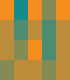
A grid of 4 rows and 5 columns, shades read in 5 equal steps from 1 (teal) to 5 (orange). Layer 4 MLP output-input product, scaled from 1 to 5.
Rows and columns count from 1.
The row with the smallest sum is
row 2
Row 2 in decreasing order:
4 4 4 2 2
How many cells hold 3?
4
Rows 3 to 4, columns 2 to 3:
3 5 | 4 4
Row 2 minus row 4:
1 -2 0 -1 0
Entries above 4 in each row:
3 0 1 0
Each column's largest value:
5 4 5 3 5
